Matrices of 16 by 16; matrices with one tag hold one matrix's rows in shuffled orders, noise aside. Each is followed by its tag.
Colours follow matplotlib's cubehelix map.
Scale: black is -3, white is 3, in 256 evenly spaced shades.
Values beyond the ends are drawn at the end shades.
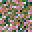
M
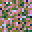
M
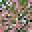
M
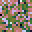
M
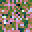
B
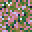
M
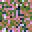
B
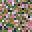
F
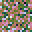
M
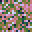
F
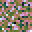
F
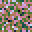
F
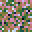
F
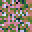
B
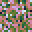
M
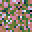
M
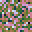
F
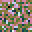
F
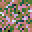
F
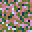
F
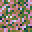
M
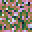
F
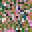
B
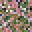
M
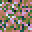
F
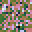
B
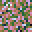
M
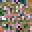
B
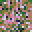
B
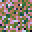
M
